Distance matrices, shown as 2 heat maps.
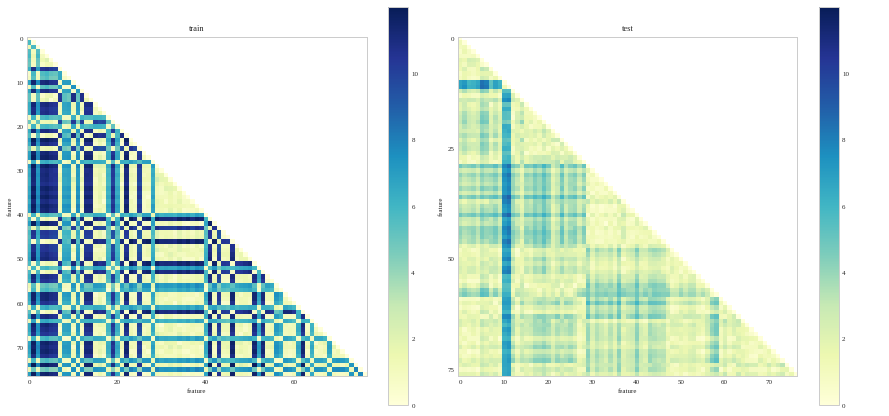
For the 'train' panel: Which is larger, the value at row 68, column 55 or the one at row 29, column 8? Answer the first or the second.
the second
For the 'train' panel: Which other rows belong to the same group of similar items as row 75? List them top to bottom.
0, 2, 8, 9, 11, 18, 20, 28, 40, 52, 56, 57, 61, 64, 68, 73
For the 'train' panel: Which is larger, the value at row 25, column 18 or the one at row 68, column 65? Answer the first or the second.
the second
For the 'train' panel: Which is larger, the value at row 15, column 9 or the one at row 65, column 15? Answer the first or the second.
the first
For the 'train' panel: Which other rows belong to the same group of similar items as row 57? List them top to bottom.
0, 2, 8, 9, 11, 18, 20, 28, 40, 52, 56, 61, 64, 68, 73, 75
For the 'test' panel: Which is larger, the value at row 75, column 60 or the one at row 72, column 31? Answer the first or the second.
the second
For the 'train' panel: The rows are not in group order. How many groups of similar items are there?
3
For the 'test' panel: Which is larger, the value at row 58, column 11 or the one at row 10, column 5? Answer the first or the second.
the second
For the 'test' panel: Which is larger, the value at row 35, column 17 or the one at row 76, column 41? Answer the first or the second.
the first
